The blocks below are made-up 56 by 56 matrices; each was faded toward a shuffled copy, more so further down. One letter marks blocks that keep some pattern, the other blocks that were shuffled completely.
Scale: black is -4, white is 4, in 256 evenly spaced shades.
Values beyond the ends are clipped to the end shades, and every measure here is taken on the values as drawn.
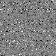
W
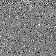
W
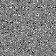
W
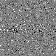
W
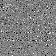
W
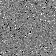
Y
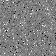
Y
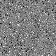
Y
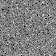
Y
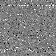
W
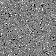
Y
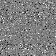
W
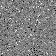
Y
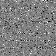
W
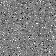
Y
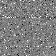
W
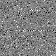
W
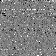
W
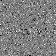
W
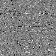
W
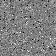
Y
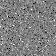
Y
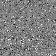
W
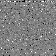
W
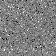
Y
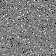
Y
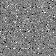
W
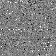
W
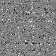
W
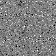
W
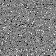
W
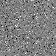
Y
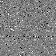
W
